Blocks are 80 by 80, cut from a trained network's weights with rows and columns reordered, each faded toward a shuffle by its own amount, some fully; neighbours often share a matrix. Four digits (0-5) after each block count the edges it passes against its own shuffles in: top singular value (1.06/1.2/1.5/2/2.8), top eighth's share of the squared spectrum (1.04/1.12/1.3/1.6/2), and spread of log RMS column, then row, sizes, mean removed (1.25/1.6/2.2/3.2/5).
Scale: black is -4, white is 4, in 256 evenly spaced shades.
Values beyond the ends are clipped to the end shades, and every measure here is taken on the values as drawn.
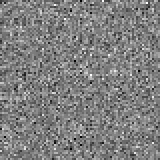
3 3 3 1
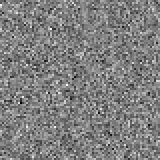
1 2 0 1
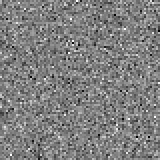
0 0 0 0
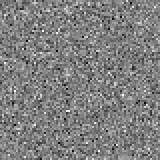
0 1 1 0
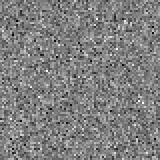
0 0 0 0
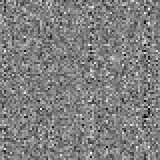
3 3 3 1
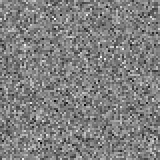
0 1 0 0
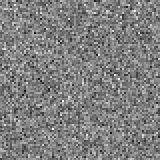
0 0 0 0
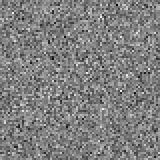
0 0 0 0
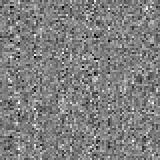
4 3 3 1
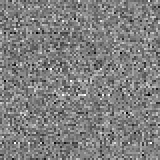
2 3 0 3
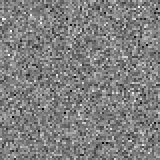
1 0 0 0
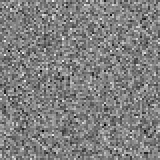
2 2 1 0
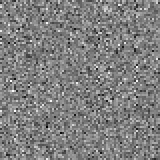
3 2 2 0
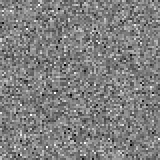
2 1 1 0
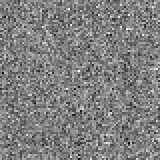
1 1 0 1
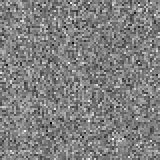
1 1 0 1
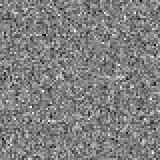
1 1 0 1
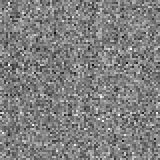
2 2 0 2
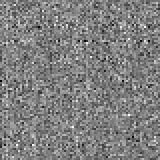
2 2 0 2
